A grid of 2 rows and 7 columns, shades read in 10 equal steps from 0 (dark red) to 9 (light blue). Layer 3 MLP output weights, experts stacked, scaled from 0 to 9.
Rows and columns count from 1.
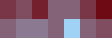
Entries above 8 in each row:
0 1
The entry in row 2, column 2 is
5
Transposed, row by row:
2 4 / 3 5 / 1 5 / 4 4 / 4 9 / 2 4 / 0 3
